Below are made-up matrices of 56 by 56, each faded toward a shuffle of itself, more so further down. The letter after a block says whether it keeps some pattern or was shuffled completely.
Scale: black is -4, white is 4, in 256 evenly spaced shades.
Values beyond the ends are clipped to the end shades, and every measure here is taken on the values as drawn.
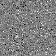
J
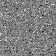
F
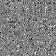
J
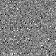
J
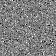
F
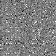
J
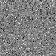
J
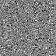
J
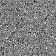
F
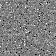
F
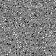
J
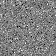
F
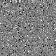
J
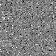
J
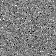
F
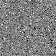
F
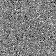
F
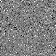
J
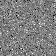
F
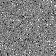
F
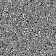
F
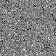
J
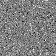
F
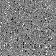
J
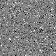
J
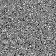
J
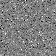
F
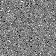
J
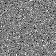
F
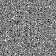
J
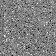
F
